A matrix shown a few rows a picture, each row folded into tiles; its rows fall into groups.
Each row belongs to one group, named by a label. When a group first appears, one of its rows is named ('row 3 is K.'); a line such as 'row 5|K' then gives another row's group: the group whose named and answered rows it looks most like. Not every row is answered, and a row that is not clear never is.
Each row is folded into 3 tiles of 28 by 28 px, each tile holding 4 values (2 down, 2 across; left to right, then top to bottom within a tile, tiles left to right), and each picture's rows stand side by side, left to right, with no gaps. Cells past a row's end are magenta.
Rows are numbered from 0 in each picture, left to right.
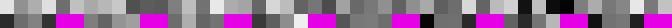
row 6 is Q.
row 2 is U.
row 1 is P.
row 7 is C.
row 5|C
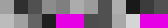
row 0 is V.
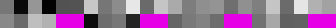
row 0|Q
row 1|C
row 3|U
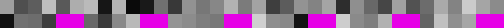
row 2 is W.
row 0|C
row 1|Q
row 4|W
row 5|U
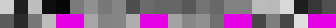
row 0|Q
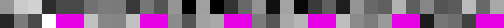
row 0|P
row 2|Q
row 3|Q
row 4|W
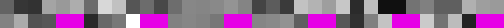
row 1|P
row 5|V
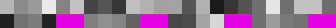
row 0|C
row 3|U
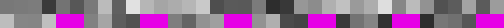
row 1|U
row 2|P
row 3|V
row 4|C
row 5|C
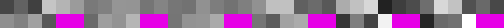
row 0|V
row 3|P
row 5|P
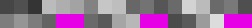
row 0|V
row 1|P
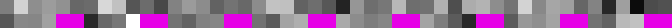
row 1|P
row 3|P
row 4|W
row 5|U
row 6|U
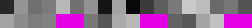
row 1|Q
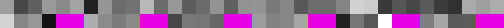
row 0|V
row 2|C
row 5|V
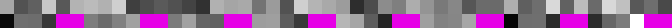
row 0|C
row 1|P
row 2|V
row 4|V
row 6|C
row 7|P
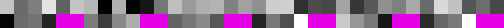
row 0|C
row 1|Q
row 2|C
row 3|P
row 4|V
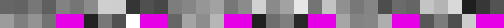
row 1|P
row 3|C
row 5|P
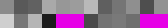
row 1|C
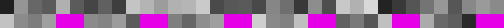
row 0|W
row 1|V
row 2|P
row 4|P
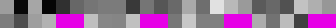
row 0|Q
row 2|U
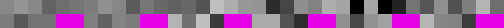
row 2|V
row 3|V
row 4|Q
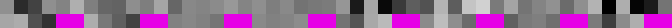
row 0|V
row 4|Q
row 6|C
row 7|Q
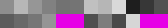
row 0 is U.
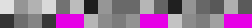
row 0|C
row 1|W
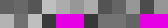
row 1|C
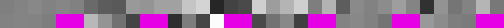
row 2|P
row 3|C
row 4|W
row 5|W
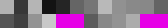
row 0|Q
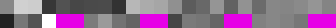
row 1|V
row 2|C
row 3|W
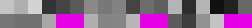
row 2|Q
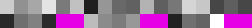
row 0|C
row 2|P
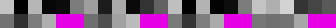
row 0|Q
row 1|Q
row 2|Q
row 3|P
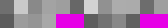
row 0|U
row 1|C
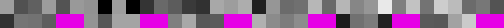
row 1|Q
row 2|V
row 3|W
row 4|C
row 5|P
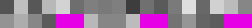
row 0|U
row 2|U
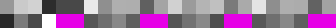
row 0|P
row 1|C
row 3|C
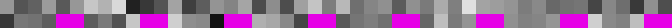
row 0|C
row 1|P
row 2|V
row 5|U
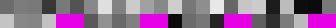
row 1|U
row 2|C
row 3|Q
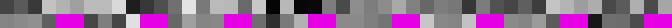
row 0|V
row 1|P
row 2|U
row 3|Q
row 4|W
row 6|V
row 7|C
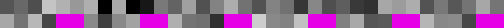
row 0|V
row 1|Q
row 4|V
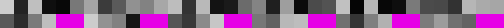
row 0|Q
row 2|Q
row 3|Q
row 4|Q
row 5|V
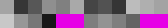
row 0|V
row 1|V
